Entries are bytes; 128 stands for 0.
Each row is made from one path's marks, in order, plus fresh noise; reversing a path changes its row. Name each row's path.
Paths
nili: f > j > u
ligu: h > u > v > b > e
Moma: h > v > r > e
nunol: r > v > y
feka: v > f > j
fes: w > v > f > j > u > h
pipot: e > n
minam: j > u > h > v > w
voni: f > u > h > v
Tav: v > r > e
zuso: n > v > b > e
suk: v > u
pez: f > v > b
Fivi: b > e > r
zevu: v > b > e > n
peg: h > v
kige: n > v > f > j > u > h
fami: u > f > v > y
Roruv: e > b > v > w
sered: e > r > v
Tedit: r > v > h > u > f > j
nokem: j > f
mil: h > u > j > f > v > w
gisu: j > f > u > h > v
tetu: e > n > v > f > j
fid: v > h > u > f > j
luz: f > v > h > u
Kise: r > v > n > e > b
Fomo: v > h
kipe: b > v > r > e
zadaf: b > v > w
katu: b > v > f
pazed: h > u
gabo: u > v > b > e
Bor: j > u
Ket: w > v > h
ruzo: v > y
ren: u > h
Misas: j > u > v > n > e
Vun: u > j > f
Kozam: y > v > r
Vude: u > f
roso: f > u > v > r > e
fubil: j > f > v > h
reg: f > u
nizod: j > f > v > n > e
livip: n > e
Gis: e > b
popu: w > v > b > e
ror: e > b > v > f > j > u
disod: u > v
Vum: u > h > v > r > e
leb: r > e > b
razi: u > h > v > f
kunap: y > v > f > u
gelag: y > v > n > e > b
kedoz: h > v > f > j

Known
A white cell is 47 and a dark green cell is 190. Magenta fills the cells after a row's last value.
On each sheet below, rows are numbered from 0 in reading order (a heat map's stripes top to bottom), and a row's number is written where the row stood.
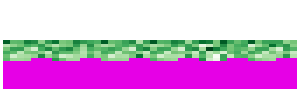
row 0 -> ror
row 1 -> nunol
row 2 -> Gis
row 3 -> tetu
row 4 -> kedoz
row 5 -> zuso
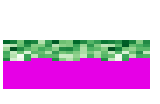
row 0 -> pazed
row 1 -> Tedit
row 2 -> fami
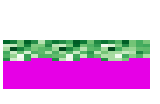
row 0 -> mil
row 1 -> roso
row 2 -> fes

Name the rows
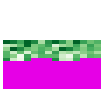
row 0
razi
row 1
Moma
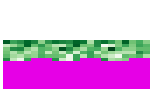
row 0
gabo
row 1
Vude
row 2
Ket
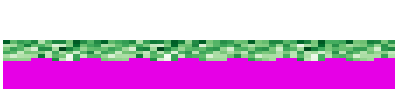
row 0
livip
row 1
luz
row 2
pipot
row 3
voni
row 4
kipe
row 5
Kise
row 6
fid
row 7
sered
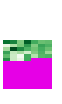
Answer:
peg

